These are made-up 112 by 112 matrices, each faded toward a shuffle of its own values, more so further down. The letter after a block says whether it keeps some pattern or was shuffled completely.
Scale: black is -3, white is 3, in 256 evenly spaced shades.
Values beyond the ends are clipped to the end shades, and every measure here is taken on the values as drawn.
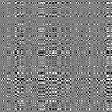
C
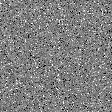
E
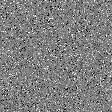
E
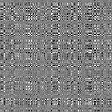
C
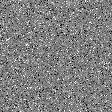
E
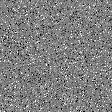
E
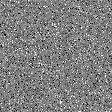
E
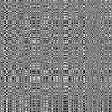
C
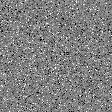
E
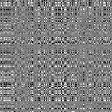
C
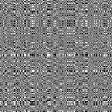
C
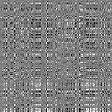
C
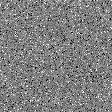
E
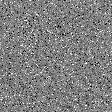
E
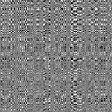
C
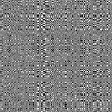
C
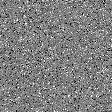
E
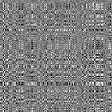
C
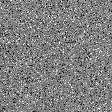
E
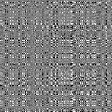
C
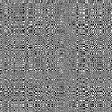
C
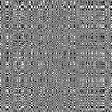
C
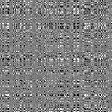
C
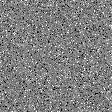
E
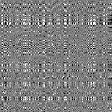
C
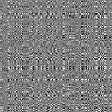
C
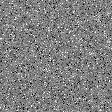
E
